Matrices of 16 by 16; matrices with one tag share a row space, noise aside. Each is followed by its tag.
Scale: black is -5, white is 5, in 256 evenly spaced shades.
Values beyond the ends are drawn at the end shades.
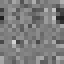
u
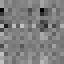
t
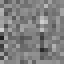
t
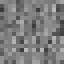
u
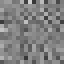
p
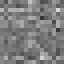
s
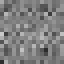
t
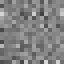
p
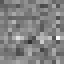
s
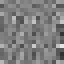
u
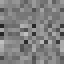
p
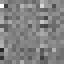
t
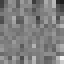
u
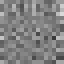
u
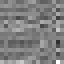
s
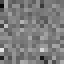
t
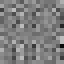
u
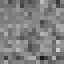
s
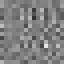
p
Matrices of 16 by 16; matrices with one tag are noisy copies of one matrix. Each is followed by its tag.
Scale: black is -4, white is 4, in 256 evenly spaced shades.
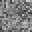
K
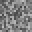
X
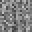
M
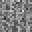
M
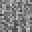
M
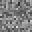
K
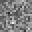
X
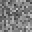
X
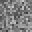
X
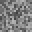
X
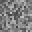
X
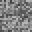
K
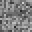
K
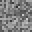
K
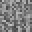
M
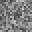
X
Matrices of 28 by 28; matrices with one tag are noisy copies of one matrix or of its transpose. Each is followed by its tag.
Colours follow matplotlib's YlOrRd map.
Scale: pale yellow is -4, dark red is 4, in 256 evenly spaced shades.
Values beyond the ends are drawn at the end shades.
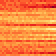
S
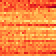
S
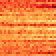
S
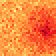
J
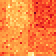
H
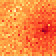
J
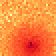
J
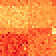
H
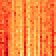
S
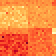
H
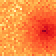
J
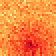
J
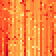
S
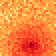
J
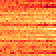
S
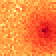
J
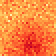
J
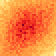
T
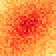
T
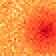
J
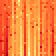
S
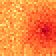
J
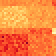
H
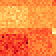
H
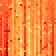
S
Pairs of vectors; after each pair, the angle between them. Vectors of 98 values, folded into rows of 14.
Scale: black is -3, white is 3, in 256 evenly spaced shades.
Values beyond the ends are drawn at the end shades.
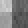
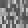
orthogonal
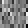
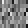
nearly parallel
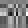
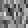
partly aligned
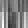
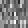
orthogonal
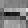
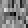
partly aligned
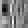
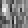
nearly opposite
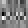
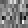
partly opposed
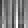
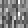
partly opposed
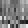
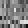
nearly opposite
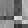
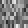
partly opposed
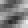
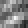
nearly opposite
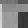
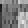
nearly opposite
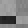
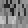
partly opposed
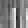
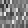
orthogonal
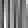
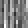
nearly parallel
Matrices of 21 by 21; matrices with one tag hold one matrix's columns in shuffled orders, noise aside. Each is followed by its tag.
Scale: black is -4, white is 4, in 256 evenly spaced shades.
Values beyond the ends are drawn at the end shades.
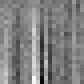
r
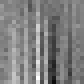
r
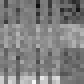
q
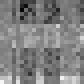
q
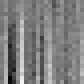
r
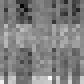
q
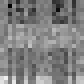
q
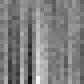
r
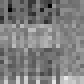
q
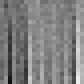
r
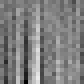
r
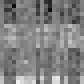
q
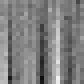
r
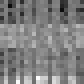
q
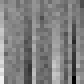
r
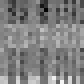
q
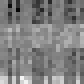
q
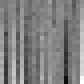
r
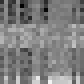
q
